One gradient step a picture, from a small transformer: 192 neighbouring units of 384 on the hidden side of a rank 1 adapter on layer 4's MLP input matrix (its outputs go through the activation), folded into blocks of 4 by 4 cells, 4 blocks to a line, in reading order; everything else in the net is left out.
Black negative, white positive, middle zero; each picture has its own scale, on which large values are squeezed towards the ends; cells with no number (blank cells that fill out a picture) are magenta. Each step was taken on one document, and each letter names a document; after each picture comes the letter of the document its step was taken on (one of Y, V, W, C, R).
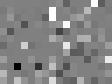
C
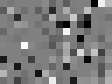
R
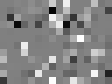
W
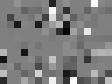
W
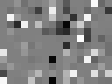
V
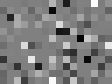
C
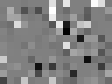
R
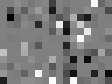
V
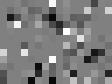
W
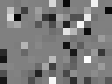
V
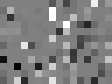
C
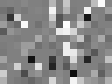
R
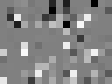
V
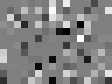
W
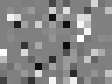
V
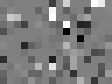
R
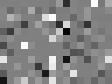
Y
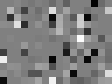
W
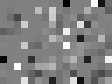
R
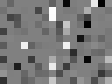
R
